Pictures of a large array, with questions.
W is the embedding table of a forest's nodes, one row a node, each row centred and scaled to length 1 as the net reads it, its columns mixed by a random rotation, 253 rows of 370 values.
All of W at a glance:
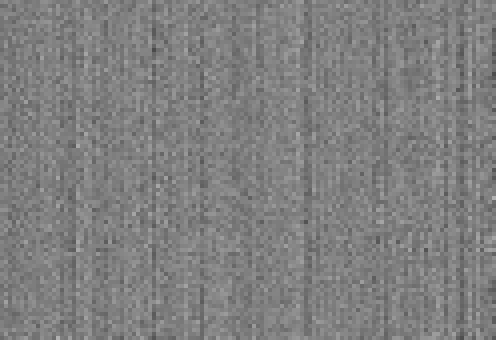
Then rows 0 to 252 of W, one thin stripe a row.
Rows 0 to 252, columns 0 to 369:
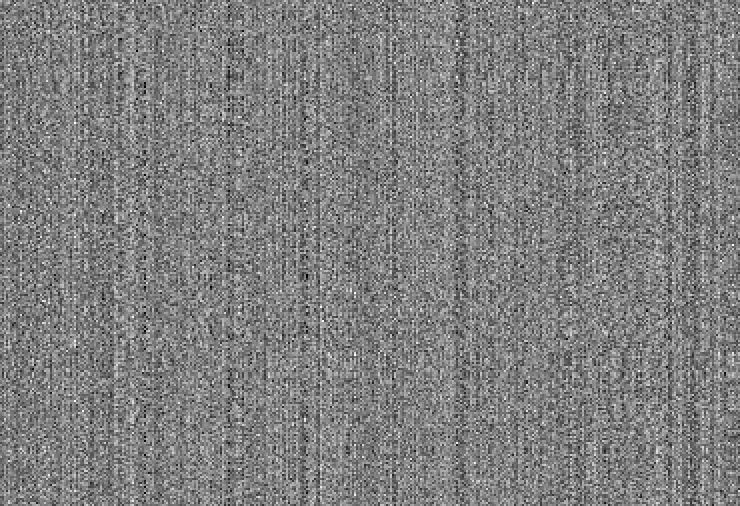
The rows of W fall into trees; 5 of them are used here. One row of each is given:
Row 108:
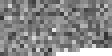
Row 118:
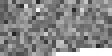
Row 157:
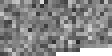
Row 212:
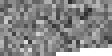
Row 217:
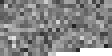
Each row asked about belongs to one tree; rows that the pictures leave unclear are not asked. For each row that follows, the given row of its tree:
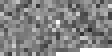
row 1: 217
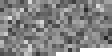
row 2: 212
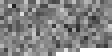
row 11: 108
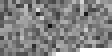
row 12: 118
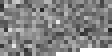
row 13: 217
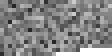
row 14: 157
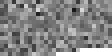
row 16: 118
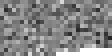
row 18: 108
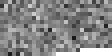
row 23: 217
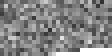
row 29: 217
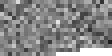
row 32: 217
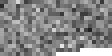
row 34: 217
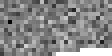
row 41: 157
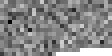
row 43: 157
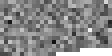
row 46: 157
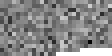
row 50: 157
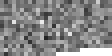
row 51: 212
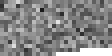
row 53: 217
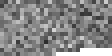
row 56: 217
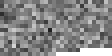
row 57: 217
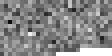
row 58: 157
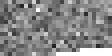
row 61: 118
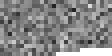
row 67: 157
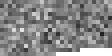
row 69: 217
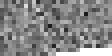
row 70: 118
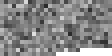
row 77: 108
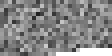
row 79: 118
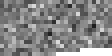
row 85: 217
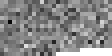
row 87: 157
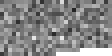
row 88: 108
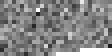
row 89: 118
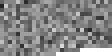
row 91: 217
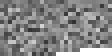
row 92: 157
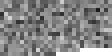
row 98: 108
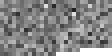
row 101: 157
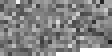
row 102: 217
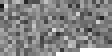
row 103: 217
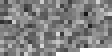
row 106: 212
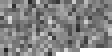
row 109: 108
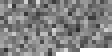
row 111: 108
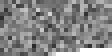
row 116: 118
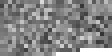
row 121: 217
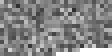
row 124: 108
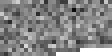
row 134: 157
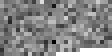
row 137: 157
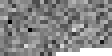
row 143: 157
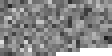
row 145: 212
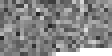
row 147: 118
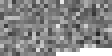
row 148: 108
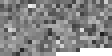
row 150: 217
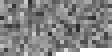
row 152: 108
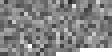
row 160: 212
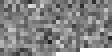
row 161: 217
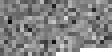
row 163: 157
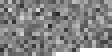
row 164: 118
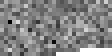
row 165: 157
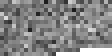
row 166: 157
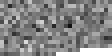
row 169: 212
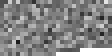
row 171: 217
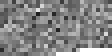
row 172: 118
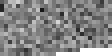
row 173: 217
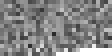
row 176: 108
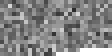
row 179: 108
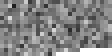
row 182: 108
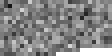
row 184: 212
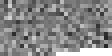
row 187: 108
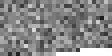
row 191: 217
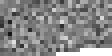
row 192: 157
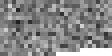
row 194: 108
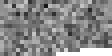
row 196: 108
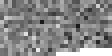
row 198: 108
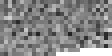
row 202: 108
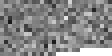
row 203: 157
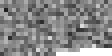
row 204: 108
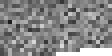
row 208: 157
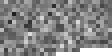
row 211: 157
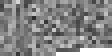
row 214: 217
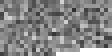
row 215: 108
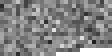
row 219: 217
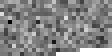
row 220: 157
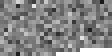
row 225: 217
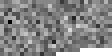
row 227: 157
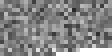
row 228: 108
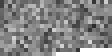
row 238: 217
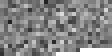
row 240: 157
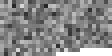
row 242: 108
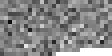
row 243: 157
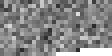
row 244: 217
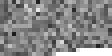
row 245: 118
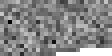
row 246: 157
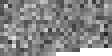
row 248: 217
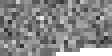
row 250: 157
